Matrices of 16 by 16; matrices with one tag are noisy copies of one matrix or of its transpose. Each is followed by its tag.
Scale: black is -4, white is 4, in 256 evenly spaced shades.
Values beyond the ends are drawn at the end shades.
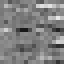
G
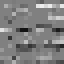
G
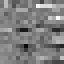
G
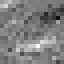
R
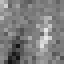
R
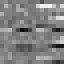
G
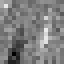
R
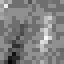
R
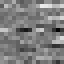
G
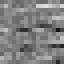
G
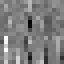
G
